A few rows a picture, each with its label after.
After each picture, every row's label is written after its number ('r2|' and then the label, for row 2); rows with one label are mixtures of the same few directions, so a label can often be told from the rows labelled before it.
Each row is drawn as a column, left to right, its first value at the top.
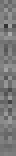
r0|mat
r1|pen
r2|mat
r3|pen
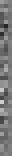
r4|mat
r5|pen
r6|mat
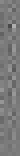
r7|mat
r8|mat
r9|pen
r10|pen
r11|pen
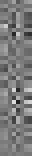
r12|pen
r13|pen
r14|pen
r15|mat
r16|mat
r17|mat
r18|mat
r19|mat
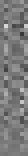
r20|mat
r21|pen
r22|mat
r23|pen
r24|pen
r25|mat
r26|pen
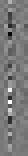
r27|pen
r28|pen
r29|mat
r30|pen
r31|pen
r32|mat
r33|pen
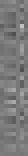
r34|pen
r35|mat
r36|mat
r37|mat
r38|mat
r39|pen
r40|mat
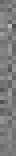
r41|mat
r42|mat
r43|pen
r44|pen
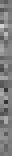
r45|pen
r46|mat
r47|pen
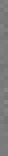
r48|pen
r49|mat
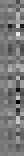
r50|pen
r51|mat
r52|pen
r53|pen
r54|mat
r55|pen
